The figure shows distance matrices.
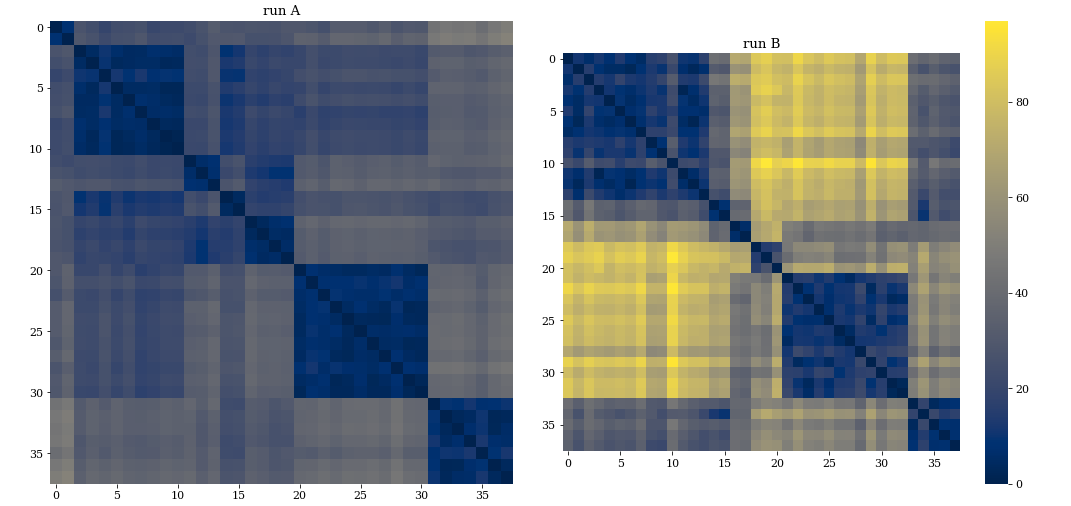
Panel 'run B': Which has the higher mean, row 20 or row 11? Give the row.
20
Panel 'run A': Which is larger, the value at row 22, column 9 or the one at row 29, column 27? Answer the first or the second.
the first
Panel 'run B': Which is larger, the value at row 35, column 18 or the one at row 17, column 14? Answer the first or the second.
the first
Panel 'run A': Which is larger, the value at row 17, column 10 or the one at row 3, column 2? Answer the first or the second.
the first
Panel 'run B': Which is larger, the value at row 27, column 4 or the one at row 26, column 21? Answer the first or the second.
the first
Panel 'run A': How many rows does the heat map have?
38
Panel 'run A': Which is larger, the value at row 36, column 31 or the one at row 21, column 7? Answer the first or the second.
the second
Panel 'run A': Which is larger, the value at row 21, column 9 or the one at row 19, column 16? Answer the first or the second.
the first
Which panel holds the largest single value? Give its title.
run B
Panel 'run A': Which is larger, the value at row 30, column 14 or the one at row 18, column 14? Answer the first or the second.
the first
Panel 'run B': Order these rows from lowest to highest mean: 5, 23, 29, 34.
34, 5, 23, 29
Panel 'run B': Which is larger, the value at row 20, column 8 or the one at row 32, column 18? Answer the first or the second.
the first
